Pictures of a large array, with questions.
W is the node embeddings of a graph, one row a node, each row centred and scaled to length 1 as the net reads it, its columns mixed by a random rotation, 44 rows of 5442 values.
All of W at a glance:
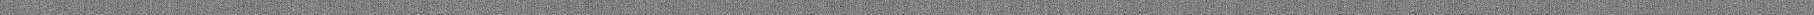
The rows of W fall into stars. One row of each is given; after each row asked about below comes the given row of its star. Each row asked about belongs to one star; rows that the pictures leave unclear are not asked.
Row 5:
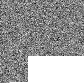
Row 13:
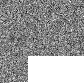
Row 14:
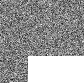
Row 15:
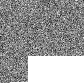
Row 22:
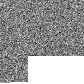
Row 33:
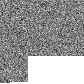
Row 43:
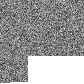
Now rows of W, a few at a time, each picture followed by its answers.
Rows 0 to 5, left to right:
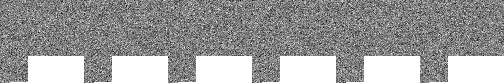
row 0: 13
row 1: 43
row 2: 15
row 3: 13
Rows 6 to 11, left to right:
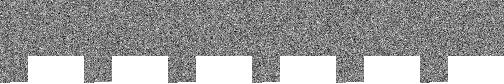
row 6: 43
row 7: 15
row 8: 14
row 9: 33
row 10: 13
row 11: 33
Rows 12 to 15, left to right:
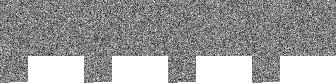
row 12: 13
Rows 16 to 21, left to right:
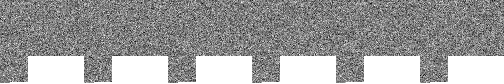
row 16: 33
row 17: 22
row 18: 5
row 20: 5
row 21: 15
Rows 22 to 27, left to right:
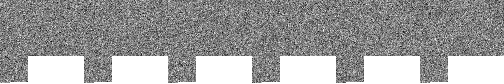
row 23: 43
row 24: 33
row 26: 14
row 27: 43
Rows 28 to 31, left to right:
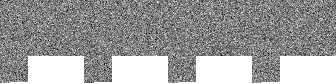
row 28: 13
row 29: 14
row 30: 22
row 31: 13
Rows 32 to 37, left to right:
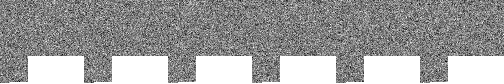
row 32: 14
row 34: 15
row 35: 22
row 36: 14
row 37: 15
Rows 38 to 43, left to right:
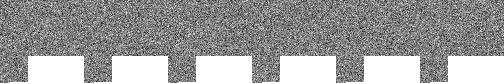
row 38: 5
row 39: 22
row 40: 5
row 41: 15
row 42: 13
